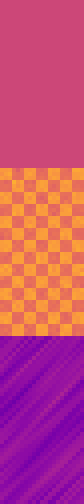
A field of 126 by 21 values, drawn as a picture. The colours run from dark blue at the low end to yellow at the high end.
It is made of 3 by 1 panels. Panel 1,1: middling, flat. Panel 2,1: high, checkered. Panel 3,1: low, slanting up to the right, faint in contrast.
